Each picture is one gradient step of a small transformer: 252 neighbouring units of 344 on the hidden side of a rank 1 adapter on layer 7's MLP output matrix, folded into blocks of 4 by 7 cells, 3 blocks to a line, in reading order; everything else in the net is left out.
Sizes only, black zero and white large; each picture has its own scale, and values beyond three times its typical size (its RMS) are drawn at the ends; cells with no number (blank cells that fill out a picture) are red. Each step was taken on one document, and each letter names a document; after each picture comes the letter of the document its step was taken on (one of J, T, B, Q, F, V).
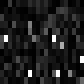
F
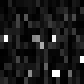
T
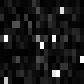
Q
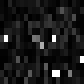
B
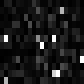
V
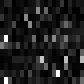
V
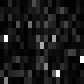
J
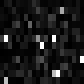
V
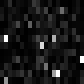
J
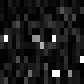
B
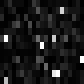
Q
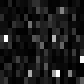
F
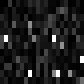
F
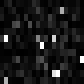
Q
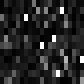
V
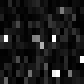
B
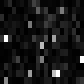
J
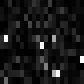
J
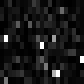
J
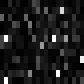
J
